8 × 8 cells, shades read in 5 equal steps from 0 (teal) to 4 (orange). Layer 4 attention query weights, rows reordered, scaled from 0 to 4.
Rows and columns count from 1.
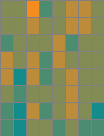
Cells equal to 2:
32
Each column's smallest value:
1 0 2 1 1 1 1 0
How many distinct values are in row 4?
3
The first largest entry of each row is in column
3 3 5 1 1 6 3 3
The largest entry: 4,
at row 1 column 3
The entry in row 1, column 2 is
2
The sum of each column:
15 9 22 12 17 20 17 13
